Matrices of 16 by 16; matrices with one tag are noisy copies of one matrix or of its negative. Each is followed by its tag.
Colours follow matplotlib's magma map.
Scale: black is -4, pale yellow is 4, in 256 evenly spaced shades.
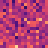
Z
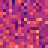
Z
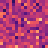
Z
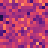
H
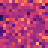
H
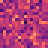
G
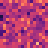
H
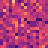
Z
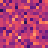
G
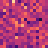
Z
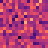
G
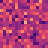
G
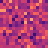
G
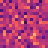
G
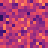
H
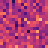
Z
